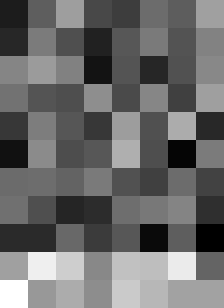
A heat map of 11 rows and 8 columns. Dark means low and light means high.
Average level on the scale: 40%. Seam: horizontal, 80% of the way down, the bottom part higher. Ninth with the highest average: bottom left.
